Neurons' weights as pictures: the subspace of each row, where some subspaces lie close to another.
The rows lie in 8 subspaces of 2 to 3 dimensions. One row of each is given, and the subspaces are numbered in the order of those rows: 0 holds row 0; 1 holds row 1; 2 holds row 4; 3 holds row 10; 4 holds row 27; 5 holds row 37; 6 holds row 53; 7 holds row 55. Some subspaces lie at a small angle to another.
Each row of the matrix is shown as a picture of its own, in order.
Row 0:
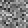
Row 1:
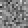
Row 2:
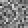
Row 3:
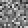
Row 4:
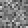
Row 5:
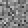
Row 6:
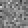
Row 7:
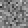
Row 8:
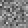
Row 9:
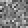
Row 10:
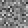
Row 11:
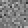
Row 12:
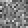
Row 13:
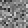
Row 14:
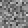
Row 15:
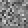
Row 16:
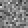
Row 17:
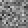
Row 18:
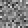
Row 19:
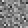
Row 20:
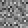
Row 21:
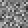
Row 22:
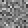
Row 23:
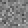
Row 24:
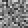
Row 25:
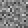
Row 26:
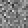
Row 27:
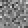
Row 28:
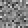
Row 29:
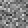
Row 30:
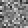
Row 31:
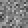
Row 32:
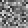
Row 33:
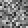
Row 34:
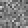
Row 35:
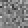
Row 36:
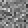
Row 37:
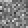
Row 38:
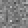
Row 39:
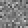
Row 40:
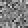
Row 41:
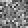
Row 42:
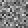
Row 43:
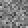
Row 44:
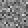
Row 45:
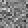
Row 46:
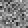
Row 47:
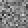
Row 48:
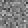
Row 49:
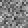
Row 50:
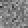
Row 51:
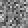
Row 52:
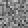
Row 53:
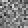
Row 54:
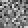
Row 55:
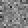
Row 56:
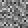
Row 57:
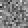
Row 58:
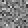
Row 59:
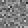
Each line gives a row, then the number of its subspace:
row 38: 7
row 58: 0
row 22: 0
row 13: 5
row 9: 5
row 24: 6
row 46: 0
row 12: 5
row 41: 5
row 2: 6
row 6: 1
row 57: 1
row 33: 2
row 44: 3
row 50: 4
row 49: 7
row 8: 3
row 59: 3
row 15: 6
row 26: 6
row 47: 4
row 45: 5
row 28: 2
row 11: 4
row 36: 5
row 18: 2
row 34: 0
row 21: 7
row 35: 6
